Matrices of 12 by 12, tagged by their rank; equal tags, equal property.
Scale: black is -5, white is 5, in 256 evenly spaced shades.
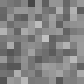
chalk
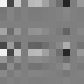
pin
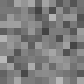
chalk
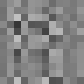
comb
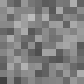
chalk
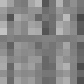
comb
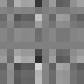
pin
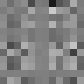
comb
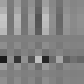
pin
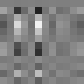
pin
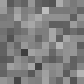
chalk
